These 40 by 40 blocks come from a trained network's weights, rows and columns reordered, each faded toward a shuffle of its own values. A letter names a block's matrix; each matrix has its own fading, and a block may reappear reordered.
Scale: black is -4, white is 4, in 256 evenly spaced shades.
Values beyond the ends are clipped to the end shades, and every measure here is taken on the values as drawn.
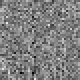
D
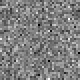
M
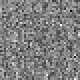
D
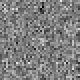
D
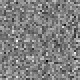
D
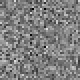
D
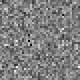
D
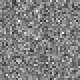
M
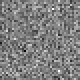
D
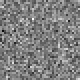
M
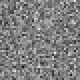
D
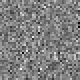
D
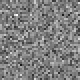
M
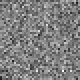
M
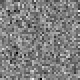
D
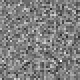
M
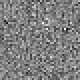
M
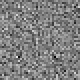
M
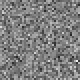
M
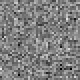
D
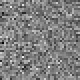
D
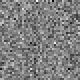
M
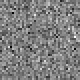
M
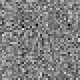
D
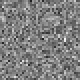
D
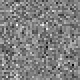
D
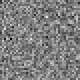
M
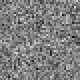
M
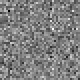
D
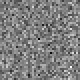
M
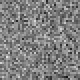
M
